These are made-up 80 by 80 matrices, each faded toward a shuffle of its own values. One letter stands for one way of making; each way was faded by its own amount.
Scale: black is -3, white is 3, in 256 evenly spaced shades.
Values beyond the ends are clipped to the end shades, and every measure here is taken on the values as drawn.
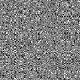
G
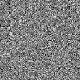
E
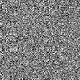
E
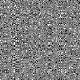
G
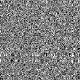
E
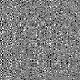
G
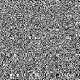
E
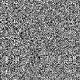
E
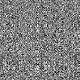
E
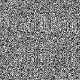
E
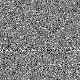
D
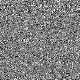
D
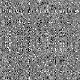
G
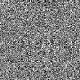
E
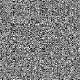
E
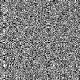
E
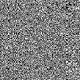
E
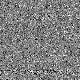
D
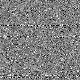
D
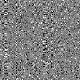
G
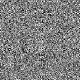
E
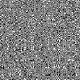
G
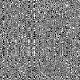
G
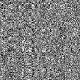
E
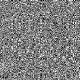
E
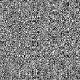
E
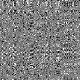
G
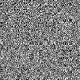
E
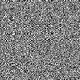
E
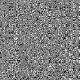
G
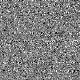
D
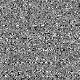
D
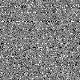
D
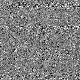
D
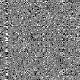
G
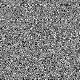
D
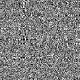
E
